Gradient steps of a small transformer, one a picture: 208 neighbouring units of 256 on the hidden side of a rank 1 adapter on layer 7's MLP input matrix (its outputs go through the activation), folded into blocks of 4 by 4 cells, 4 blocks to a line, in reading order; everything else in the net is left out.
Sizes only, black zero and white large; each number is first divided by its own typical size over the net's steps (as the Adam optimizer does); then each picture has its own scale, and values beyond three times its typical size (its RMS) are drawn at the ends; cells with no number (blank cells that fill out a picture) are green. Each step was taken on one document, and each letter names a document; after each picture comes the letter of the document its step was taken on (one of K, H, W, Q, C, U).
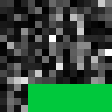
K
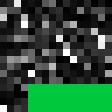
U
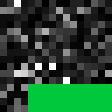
U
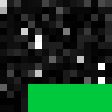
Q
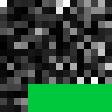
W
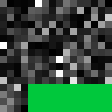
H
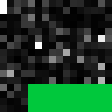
Q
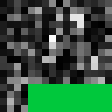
K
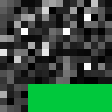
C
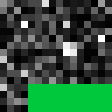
H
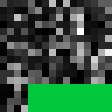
K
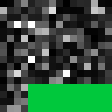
C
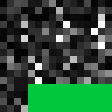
U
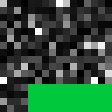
W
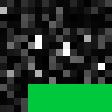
Q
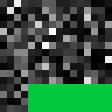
C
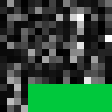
K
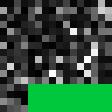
H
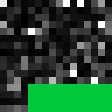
W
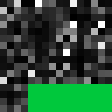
U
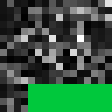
K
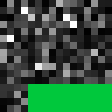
C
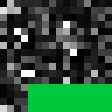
U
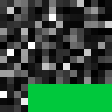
C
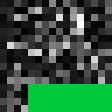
K
